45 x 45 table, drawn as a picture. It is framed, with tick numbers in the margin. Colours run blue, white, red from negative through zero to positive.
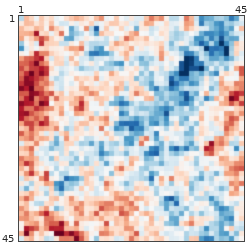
Grain: blotchy. Ninth with the lowest average: top right. Odd rows or columns: none.
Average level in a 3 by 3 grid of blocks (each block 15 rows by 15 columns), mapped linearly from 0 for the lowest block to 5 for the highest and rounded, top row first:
530
513
542
